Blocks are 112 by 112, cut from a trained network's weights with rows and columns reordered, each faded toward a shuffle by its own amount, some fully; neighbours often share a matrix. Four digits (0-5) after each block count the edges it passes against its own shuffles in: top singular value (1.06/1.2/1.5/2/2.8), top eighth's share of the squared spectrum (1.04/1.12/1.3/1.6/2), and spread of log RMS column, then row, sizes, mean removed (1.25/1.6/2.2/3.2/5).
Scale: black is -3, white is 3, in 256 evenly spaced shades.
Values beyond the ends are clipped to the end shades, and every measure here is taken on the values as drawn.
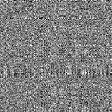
4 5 2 3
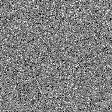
1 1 0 0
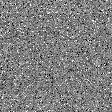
0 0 0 0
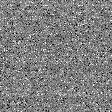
1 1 0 0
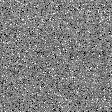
0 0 0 0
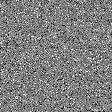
0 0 0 0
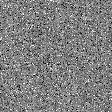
0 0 0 0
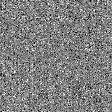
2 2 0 1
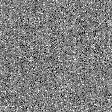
1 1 0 1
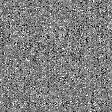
2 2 0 2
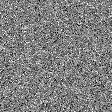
0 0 0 0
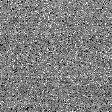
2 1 1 0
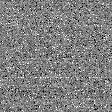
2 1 1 0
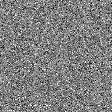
2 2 1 1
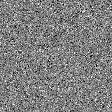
1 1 0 0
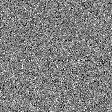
2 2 0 0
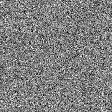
2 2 0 1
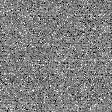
2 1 1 0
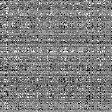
4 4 4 3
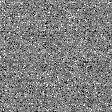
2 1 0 0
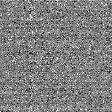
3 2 2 0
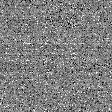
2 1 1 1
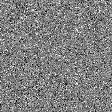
2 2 1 1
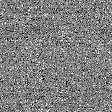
1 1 1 0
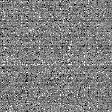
3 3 3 1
